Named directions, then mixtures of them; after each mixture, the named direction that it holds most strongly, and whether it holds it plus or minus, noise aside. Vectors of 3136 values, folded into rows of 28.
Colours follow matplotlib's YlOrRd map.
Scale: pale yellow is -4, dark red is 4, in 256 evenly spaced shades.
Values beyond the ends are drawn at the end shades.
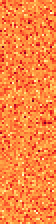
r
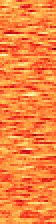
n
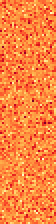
r, plus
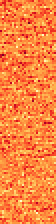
r, plus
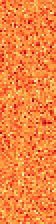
r, plus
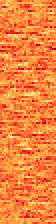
n, plus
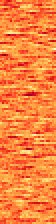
n, minus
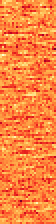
n, plus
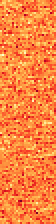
r, minus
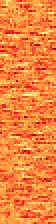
n, plus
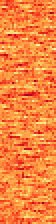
n, minus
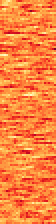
n, plus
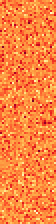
r, plus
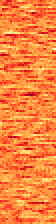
n, minus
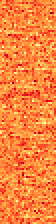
r, minus
